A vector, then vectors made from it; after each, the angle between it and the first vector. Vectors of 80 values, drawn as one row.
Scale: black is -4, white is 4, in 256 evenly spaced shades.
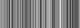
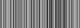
partly opposed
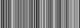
partly opposed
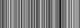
nearly opposite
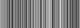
nearly parallel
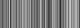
nearly opposite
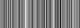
partly opposed
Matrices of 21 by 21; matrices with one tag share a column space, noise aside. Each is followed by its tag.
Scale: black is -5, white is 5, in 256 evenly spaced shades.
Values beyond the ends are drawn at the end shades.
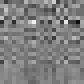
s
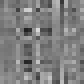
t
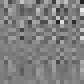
s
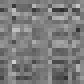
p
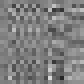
p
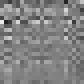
s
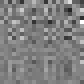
s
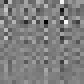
s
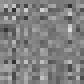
p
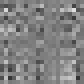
p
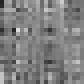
t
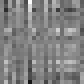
t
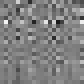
s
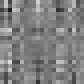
t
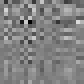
s
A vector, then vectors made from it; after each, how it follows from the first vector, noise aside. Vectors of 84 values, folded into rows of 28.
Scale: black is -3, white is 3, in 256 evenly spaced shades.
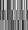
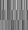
shrunk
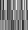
copied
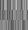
shrunk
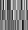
copied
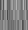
shrunk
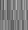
shrunk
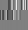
partly zeroed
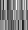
copied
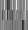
partly zeroed
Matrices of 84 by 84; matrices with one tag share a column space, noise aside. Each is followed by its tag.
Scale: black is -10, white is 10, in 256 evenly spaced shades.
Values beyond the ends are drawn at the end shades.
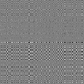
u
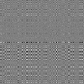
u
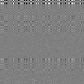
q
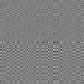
u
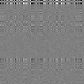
q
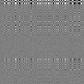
q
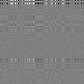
q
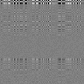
q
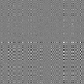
u
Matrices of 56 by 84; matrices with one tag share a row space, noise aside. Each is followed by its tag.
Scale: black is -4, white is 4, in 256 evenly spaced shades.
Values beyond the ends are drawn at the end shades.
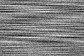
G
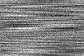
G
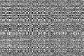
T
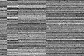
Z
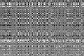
T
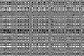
T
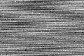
G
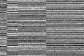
Z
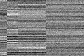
Z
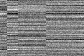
Z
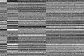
Z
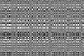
T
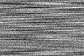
G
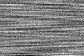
G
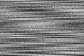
G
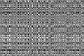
T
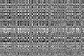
T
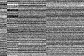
Z
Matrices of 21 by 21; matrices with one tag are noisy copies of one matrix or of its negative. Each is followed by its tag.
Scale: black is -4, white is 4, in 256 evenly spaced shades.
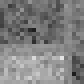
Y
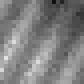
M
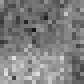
Y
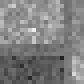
Y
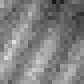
M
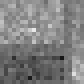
Y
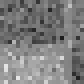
Y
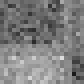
Y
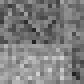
Y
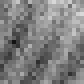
M
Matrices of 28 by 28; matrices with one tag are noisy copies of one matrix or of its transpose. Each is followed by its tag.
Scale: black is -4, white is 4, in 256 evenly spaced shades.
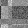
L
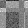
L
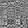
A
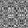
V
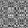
V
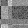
L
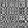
A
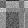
L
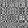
A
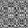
V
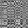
A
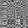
A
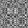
V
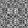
V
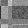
L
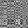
A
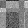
L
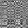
A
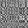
A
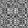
V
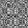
V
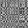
A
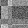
L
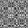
V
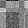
L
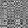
A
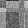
L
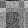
L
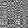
A
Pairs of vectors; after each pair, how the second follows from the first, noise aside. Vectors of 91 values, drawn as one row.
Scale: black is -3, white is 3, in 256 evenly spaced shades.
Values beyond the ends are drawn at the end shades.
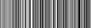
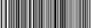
wrapped around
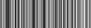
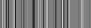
partly zeroed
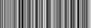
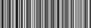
wrapped around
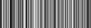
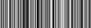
wrapped around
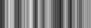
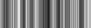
wrapped around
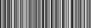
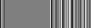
partly zeroed
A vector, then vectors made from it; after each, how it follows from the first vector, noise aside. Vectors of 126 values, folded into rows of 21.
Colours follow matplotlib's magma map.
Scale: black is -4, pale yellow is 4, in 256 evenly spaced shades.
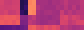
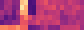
negated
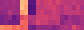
negated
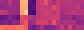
negated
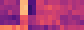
negated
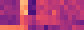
negated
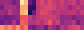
negated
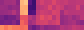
negated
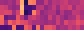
sign-scrambled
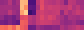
negated
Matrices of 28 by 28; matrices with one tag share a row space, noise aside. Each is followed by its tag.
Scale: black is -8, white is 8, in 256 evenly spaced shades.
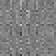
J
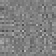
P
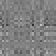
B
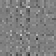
J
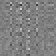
J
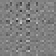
J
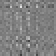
J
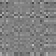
B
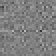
P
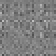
B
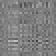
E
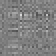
E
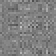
E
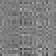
E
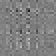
J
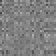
B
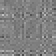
P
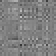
E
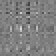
J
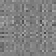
P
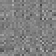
P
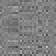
E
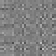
P
